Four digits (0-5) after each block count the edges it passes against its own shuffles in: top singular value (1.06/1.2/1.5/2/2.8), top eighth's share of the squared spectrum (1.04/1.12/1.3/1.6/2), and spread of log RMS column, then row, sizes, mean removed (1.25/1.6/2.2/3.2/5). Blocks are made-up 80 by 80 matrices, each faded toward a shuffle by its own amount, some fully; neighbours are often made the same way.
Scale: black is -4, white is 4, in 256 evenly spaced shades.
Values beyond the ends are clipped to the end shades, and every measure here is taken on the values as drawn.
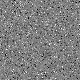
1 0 0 0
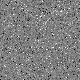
2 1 0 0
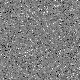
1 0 0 0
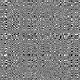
5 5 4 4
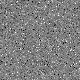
2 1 0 0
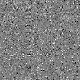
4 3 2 1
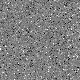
1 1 0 0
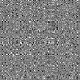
4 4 3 3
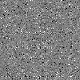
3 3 1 1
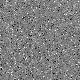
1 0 0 0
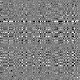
5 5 3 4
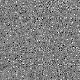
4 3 1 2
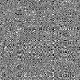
4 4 2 2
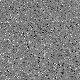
0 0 0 0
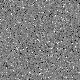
2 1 0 0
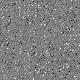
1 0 0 0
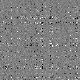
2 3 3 3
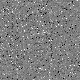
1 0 0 0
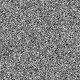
2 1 0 0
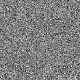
3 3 1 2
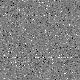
2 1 0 1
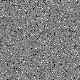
0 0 0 0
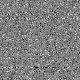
2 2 0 2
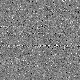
2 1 0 2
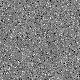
0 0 0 0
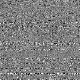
2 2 0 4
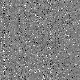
2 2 2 0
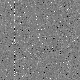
3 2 1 0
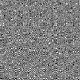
4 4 2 2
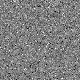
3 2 0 0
